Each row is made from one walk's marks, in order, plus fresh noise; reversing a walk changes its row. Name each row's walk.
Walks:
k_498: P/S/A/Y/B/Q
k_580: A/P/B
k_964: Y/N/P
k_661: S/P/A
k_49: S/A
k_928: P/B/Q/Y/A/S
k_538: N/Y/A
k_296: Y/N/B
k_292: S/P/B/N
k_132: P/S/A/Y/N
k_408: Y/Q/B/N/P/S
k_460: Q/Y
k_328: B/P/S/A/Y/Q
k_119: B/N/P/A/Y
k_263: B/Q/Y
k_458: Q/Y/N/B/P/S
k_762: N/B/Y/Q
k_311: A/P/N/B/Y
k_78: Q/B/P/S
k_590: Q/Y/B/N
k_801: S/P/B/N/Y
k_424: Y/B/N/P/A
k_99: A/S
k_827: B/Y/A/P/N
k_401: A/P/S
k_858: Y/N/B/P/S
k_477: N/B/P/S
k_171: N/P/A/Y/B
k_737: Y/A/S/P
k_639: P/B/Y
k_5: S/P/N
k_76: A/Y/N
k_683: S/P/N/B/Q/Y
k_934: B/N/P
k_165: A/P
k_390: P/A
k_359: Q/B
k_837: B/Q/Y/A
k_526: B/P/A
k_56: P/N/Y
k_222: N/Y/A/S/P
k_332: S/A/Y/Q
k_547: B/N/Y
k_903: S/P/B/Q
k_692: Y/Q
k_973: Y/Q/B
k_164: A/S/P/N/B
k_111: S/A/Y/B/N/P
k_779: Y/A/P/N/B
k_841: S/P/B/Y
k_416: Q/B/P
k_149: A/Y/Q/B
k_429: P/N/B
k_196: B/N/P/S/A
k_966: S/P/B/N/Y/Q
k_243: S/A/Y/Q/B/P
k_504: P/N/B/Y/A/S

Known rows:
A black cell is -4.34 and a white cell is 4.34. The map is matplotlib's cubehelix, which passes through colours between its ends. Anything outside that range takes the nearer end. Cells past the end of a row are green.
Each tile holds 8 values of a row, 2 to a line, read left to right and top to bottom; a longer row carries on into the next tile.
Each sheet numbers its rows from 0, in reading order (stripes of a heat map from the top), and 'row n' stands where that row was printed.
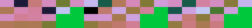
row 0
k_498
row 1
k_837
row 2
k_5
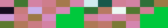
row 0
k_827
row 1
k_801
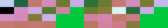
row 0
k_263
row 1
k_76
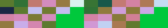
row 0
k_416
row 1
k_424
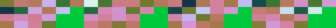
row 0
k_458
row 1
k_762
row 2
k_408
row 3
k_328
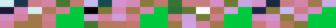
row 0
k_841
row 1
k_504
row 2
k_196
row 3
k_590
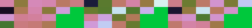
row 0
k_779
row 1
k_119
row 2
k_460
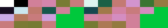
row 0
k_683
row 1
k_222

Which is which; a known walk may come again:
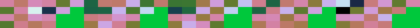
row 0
k_56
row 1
k_858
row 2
k_78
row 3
k_692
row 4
k_928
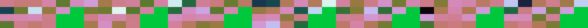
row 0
k_538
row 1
k_547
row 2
k_762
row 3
k_171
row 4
k_296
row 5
k_779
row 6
k_973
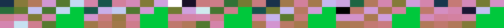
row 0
k_526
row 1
k_5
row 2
k_966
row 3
k_408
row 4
k_837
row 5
k_498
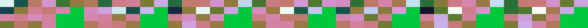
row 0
k_222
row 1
k_332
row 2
k_964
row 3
k_132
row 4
k_359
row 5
k_934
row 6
k_196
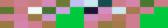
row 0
k_49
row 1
k_841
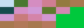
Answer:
k_311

